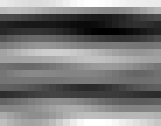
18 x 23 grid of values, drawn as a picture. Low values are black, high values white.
Streaks run across, left to right. Stripes running across repeat 2 times from top to bottom. There are no lone odd cells.
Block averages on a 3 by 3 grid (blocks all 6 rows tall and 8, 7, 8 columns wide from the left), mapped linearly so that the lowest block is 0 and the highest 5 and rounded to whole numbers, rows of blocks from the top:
1 0 0 | 4 5 4 | 3 4 3
